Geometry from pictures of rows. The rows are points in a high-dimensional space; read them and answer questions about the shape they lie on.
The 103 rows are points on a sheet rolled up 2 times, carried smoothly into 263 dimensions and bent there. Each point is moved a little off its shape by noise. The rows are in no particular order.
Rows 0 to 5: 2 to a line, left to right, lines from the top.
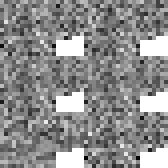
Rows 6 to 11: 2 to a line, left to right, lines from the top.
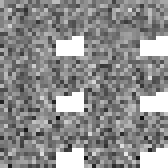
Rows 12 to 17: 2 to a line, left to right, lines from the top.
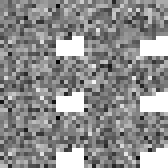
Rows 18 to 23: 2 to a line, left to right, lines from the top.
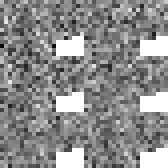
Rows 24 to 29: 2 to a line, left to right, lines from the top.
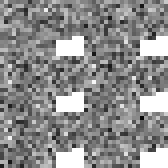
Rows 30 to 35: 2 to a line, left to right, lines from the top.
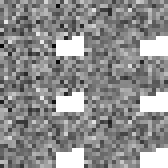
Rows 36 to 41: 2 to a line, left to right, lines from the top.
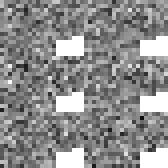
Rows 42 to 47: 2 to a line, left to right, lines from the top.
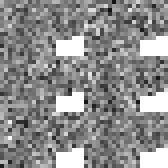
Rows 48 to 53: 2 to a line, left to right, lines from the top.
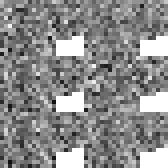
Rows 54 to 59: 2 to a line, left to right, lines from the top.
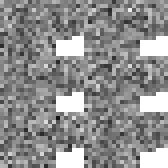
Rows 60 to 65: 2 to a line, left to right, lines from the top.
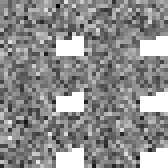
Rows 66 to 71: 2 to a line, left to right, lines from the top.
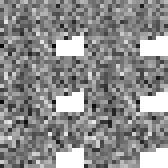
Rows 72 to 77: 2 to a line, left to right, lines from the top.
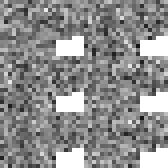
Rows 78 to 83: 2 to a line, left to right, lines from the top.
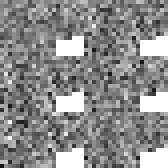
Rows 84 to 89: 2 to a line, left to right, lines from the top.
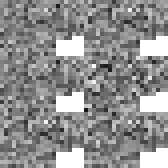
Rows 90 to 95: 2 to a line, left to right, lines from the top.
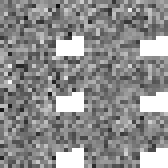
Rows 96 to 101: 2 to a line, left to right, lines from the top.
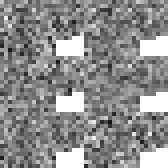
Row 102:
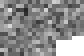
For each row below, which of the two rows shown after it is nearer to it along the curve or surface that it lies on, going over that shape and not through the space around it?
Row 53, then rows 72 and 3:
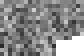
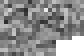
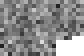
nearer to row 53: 3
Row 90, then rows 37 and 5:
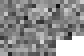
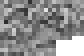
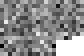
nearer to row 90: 5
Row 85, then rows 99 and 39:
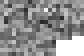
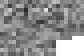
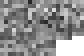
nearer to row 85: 39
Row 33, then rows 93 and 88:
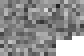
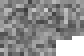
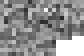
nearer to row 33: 93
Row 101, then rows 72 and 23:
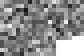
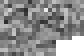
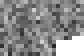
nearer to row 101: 72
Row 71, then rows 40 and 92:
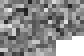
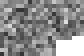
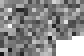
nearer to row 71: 92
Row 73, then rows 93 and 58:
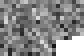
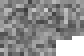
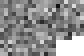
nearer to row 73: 58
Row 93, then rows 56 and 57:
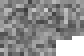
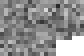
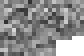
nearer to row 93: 56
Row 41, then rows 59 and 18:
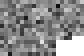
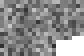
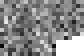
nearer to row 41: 18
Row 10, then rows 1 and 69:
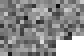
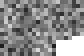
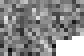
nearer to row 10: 69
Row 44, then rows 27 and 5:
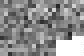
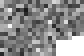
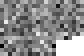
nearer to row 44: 5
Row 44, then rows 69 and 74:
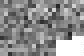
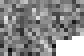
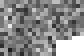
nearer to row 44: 69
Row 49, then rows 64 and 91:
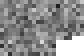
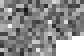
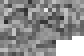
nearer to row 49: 91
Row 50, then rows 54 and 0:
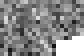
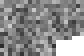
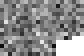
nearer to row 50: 0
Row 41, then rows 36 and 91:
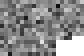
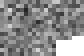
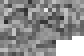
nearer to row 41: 91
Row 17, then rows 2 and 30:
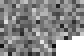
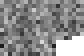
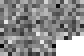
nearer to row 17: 30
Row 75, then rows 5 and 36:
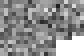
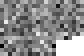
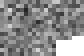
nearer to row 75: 5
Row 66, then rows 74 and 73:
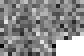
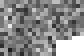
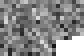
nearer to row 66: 73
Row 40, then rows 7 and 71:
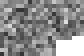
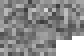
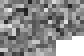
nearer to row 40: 7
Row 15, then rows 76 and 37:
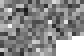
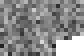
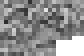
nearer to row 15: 37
